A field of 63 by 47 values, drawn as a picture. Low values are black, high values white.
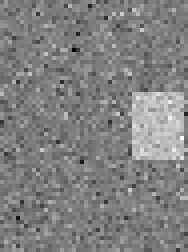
No regular stripes run through it. An odd patch, higher than its surroundings, sits in the middle right. The ninth with the highest average is the middle right. On average the colour sits 50% of the way up the scale.
